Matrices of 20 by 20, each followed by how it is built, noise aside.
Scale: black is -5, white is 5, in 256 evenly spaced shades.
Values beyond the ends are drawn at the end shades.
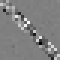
banded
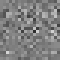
low rank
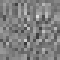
low rank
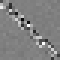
banded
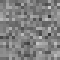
low rank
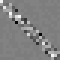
banded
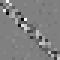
banded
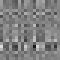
low rank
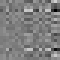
low rank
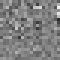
low rank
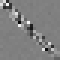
banded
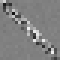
banded
